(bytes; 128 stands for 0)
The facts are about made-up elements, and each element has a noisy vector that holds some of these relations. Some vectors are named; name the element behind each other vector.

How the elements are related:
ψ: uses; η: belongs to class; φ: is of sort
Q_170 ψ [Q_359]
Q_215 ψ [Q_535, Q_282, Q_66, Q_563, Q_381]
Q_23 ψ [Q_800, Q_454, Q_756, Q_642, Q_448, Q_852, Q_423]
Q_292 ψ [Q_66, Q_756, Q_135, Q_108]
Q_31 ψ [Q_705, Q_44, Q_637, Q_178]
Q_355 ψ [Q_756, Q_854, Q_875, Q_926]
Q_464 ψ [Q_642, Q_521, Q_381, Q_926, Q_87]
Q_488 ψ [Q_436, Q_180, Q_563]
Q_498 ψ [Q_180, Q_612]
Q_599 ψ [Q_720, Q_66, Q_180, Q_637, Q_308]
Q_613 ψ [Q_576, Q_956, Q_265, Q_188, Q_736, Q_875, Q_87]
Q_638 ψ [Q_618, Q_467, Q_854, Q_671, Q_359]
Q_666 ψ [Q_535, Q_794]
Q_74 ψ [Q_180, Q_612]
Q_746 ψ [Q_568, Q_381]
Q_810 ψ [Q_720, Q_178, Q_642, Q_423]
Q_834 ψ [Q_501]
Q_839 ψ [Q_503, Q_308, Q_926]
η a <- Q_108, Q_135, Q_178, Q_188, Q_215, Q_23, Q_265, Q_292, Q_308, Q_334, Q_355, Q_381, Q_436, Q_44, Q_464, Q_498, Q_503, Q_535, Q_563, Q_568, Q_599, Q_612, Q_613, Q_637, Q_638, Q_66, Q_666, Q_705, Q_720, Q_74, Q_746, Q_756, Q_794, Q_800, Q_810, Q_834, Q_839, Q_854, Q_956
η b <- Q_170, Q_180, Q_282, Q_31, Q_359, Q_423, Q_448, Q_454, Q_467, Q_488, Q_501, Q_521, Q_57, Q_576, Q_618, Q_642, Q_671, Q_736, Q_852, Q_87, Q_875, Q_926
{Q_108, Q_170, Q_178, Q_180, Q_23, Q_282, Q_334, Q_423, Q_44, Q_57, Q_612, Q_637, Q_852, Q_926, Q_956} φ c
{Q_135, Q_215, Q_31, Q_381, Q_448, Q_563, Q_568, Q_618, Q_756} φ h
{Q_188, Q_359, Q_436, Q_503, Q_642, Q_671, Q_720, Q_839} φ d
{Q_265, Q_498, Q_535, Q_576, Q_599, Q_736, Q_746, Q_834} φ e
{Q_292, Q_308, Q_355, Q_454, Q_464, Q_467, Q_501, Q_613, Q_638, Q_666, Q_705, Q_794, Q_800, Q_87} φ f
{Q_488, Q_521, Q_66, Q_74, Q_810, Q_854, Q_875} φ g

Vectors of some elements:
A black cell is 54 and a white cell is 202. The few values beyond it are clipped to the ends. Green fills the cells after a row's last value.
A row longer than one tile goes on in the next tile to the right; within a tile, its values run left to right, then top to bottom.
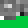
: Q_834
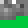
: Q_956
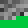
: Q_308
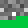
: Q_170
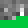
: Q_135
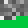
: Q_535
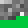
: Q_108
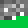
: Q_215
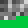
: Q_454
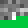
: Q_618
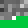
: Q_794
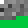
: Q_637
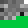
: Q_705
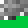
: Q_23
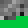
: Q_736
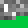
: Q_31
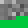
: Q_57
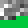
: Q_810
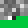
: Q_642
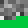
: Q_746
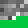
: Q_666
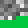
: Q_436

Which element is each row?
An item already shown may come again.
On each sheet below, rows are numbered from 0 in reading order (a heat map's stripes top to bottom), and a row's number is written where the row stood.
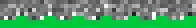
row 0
Q_464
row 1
Q_563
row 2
Q_292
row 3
Q_642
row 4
Q_87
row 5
Q_618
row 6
Q_467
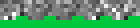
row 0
Q_638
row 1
Q_926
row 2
Q_926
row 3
Q_720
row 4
Q_839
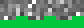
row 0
Q_355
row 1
Q_66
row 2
Q_282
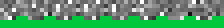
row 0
Q_503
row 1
Q_599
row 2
Q_875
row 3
Q_875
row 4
Q_854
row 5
Q_23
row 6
Q_501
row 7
Q_535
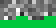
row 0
Q_613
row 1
Q_498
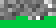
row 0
Q_926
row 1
Q_436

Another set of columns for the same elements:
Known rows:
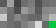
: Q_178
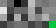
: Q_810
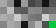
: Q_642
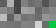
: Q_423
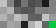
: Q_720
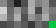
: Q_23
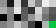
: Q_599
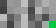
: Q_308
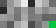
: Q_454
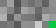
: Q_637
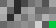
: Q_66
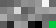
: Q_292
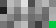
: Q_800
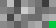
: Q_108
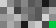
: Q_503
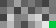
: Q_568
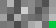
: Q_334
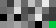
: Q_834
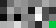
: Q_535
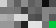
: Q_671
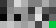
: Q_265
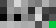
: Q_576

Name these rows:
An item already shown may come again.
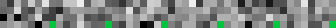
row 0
Q_834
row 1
Q_467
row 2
Q_666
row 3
Q_87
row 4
Q_642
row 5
Q_794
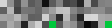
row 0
Q_503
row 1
Q_215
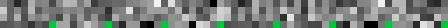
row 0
Q_23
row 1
Q_618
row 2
Q_292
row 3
Q_436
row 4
Q_23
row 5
Q_31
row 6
Q_464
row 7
Q_188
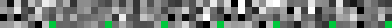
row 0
Q_599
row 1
Q_926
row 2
Q_31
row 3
Q_746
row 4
Q_498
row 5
Q_170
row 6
Q_839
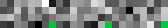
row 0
Q_355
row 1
Q_613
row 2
Q_521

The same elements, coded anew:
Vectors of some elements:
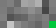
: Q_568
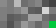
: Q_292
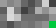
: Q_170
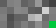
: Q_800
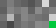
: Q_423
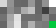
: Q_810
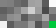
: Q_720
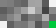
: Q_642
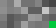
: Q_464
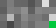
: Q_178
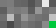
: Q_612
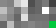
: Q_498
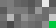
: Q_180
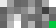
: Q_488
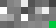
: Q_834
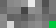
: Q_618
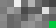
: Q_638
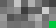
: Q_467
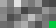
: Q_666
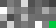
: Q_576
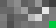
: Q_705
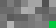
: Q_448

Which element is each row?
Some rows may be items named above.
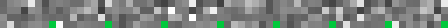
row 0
Q_618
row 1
Q_188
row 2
Q_464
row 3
Q_834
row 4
Q_215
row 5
Q_355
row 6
Q_535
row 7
Q_436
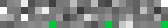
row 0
Q_834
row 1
Q_794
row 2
Q_66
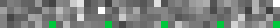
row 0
Q_87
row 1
Q_498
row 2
Q_23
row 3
Q_563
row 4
Q_854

